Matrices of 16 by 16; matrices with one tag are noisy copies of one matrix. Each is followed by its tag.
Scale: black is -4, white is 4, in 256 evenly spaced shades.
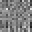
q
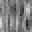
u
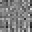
q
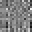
q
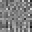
q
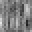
u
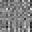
q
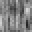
u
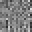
q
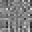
q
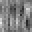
u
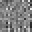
q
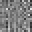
q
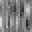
u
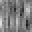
u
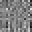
q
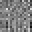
q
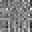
q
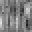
u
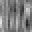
u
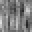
u
